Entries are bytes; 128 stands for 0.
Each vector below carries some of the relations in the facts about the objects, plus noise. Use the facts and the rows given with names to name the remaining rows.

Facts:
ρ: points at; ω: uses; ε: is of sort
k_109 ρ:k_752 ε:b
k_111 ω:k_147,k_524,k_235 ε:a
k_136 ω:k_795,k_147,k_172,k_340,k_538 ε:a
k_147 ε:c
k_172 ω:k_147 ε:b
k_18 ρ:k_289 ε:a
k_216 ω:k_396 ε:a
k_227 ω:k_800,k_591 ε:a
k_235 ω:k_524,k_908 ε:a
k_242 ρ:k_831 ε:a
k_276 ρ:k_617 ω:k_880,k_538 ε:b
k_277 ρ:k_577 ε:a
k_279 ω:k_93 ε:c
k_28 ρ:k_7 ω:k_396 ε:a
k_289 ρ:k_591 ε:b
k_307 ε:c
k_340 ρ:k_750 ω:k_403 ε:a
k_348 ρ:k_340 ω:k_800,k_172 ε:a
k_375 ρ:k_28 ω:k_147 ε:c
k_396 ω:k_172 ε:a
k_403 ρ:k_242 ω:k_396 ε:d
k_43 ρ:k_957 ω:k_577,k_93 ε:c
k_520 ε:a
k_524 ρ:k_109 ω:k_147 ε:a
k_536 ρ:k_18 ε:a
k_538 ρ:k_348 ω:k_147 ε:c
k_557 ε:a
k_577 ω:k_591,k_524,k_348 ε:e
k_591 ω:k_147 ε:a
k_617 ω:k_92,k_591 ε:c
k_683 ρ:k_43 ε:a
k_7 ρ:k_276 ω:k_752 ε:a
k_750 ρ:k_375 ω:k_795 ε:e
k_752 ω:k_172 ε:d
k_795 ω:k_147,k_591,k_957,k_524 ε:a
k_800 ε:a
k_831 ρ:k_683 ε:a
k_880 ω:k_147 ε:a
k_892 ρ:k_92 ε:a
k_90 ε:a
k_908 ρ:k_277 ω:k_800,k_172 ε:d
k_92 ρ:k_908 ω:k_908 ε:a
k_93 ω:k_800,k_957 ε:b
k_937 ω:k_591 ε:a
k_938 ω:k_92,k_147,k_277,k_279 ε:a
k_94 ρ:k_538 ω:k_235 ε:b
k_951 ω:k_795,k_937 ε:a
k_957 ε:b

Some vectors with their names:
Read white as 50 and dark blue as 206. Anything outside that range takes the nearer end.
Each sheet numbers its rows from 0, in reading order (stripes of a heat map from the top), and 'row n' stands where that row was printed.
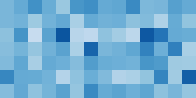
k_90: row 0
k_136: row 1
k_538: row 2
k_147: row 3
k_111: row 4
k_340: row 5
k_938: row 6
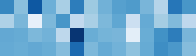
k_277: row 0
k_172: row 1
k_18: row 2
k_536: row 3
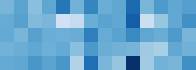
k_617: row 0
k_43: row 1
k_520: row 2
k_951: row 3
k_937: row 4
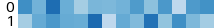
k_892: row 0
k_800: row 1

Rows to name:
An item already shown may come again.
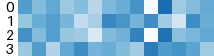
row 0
k_375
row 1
k_957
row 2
k_375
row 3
k_591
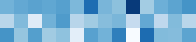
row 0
k_937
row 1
k_172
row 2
k_375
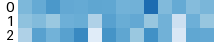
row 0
k_227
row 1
k_136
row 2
k_795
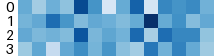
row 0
k_7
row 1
k_577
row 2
k_276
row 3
k_591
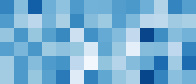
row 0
k_277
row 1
k_396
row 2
k_524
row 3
k_750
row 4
k_348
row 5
k_524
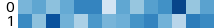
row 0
k_94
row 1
k_277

